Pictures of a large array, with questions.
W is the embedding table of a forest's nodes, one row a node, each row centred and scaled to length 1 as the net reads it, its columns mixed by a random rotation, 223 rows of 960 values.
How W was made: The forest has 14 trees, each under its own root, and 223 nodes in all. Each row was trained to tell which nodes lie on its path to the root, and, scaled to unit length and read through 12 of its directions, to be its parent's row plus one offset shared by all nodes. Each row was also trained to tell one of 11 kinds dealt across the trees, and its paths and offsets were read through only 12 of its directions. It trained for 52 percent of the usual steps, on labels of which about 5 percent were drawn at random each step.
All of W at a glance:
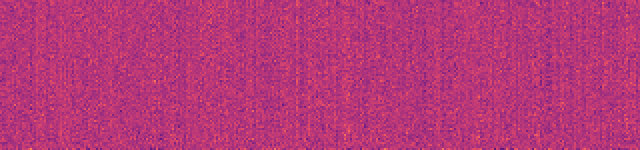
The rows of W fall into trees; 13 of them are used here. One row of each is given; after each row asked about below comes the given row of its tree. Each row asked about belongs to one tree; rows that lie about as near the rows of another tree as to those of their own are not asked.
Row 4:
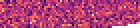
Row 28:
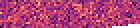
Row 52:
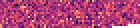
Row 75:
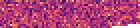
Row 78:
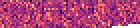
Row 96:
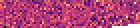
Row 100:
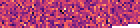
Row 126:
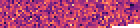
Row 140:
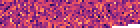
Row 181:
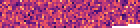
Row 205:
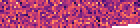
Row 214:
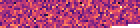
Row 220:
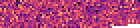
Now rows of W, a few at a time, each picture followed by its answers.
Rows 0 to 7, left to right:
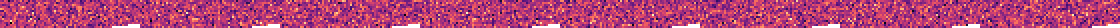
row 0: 126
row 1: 4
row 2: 181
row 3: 4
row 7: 4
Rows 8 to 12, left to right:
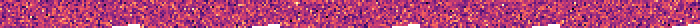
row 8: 214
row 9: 96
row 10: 100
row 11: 78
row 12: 28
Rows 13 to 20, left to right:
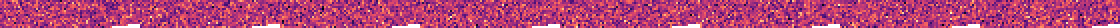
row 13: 140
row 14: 181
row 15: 4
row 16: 78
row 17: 181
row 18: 52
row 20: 214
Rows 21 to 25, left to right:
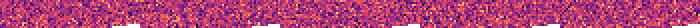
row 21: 181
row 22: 78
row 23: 100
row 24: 126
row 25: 181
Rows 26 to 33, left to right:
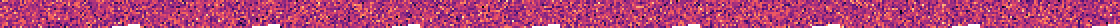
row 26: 96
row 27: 96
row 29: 126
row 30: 205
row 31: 96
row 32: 78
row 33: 214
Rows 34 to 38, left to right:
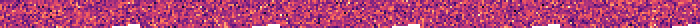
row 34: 220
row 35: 220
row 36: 52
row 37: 126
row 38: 100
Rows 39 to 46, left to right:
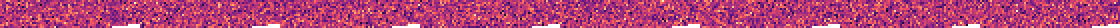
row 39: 78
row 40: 181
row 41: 52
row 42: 96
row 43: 75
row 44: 181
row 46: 205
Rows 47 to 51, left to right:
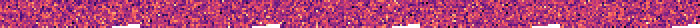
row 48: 4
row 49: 181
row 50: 96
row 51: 214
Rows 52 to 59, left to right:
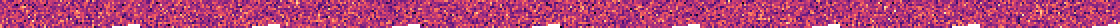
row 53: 4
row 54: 78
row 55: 181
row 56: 181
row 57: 214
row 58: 4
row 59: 126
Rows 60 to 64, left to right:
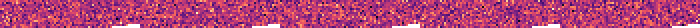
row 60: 96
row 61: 100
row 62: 220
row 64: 96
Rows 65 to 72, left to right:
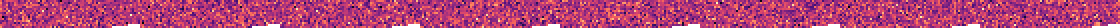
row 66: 4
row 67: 181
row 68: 96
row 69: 96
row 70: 140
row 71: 220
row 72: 100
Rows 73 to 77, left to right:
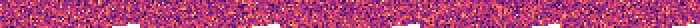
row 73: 4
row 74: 126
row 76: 220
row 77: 4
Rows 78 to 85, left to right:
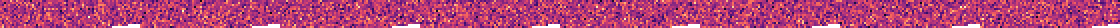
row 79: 126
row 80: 96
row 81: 140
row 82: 140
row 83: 181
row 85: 214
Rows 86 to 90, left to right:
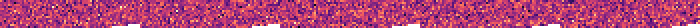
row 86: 205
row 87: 4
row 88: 52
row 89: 75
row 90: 52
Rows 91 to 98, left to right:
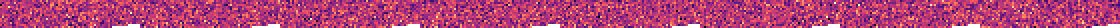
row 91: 100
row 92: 181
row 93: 126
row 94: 28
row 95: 220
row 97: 126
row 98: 220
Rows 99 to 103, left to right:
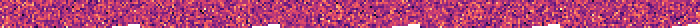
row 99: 96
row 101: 126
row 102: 181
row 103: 96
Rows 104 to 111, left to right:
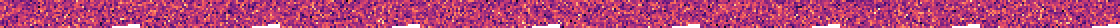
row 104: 75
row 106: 28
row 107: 52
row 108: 181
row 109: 220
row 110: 52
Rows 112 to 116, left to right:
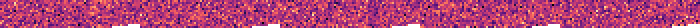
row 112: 100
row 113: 52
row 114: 126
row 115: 220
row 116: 4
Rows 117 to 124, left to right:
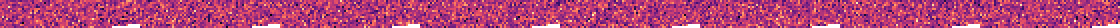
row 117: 78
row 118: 52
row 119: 4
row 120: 220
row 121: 126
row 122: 220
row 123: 220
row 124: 4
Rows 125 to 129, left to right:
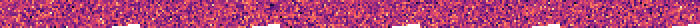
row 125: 181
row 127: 4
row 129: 205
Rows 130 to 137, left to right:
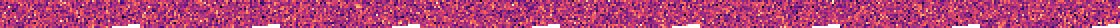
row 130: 78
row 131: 78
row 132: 96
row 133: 140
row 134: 52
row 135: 220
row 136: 28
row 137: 4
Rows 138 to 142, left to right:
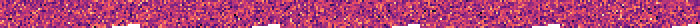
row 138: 52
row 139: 96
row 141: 78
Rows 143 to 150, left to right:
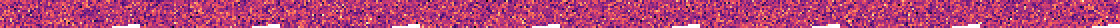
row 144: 220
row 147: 78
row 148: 28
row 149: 205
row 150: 75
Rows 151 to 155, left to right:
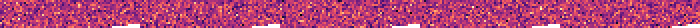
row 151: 181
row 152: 220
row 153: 220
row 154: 205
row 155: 96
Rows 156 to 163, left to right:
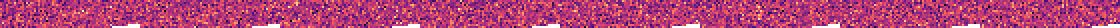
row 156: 28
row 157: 78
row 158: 100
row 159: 52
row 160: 220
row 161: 126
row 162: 205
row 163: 205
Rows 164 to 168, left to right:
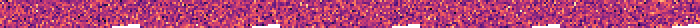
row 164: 205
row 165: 28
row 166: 78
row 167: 78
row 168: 100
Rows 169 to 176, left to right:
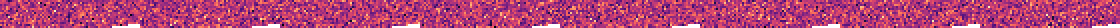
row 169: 52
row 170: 75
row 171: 181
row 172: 181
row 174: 214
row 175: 28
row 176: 100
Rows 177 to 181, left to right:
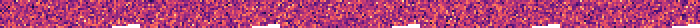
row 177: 4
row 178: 52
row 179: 100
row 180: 126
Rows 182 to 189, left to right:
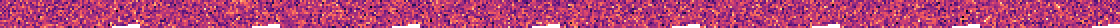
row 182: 28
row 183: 100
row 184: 220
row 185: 4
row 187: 126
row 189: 96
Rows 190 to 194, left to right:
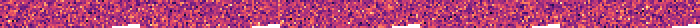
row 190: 205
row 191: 75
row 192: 52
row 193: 126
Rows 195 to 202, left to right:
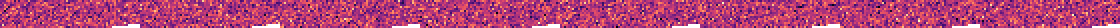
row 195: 205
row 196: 220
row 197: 214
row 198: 75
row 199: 78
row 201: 96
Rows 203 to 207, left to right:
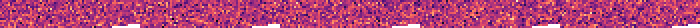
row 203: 52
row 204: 78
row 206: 214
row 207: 100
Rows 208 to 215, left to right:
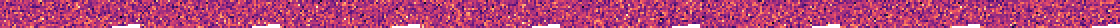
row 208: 96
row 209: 4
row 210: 140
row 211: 78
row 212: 78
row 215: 126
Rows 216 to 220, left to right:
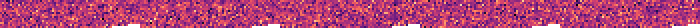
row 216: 126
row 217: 126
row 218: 78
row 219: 75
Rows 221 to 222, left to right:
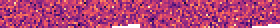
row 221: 100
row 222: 100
